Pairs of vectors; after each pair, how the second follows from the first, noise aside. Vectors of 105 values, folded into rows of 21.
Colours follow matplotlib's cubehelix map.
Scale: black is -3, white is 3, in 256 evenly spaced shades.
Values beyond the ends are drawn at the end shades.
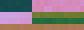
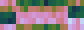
wrapped around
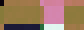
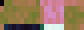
copied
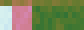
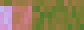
shrunk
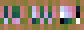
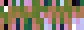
wrapped around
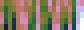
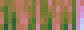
shrunk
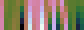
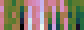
copied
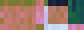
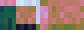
reversed
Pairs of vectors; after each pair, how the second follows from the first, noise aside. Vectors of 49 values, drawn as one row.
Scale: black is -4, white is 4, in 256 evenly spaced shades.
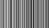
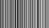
reversed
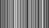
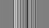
partly zeroed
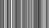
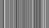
partly zeroed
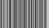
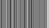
partly zeroed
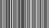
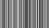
reversed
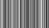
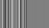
partly zeroed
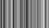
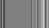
partly zeroed
